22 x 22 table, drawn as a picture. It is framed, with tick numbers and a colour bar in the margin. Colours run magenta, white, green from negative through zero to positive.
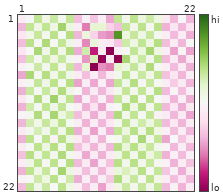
An odd patch, rougher than its surroundings, sits in the top middle. The top middle is the roughest part. Stripes running up and down repeat 2 times from left to right.
